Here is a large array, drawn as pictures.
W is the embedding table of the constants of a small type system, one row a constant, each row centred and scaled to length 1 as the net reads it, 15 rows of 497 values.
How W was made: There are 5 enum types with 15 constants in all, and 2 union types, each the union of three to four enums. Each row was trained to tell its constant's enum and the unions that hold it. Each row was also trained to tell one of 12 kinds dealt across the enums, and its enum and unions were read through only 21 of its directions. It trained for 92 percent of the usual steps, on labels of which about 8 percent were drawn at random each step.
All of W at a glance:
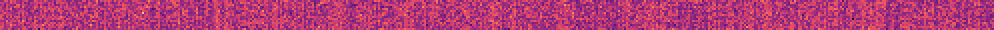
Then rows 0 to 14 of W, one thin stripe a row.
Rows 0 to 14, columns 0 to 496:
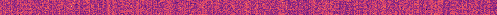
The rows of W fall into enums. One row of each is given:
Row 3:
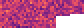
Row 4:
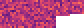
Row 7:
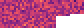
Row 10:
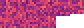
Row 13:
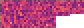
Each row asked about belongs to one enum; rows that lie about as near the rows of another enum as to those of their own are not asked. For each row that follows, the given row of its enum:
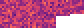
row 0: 10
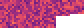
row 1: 4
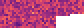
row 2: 7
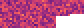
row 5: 13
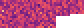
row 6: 7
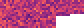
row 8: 3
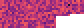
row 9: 13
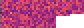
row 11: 13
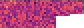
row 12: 4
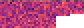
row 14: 7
